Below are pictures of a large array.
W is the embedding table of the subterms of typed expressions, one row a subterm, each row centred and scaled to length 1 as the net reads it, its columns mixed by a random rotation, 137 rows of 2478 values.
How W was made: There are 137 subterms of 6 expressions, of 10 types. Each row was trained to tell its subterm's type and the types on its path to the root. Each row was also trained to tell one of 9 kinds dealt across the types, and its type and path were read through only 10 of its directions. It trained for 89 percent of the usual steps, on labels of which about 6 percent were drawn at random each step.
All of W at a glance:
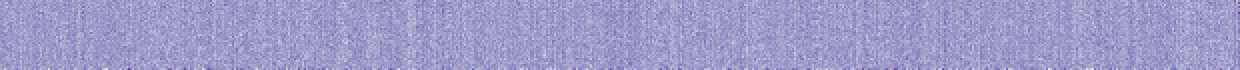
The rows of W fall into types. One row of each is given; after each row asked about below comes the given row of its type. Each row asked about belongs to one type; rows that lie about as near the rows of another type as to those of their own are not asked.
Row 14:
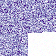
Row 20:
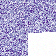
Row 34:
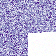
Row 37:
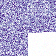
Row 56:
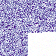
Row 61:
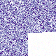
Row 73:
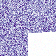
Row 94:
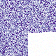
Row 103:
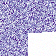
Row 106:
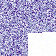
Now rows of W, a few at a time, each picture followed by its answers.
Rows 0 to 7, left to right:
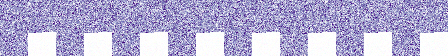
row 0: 37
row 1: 56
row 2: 37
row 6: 103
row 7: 14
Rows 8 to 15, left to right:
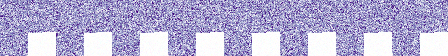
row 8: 34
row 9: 37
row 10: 56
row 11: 103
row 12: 14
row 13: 106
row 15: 37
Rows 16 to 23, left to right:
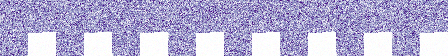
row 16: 20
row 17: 73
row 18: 94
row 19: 56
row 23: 106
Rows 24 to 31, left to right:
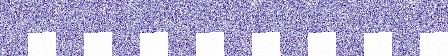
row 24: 20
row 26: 103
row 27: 73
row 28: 37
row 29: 37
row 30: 103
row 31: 56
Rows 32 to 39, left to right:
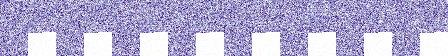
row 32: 20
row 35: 106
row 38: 103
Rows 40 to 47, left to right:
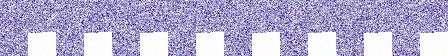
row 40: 56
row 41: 14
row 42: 73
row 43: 14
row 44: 61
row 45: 73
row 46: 103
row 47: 61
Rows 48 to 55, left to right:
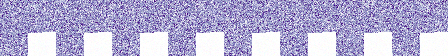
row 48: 34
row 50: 14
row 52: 20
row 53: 103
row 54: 37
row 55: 37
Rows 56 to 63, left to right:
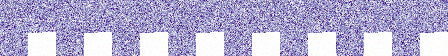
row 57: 34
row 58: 103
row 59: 106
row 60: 14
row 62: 94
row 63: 103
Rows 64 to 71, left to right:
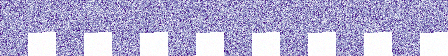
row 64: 37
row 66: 103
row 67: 20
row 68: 94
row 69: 103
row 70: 56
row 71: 94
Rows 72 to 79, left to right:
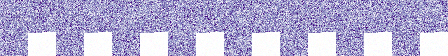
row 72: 56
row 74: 14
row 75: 56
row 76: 34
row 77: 106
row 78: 94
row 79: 37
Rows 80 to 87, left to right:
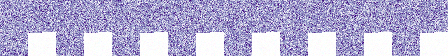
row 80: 61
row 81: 94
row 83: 103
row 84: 56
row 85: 106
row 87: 56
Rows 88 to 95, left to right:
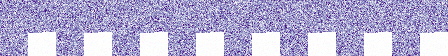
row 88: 20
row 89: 56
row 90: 56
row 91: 14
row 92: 61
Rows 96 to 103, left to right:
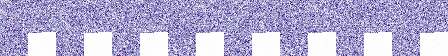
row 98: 106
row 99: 34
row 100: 61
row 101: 34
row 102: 106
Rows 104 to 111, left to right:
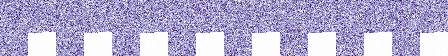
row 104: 20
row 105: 37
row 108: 20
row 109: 103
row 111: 37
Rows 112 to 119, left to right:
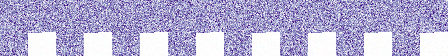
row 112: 61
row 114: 103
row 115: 37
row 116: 106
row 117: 106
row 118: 14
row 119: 14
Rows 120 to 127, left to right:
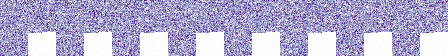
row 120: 56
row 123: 94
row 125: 61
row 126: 34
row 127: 37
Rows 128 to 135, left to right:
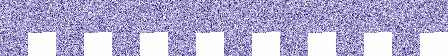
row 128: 106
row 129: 73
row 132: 94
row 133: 56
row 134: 106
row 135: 106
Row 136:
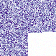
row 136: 73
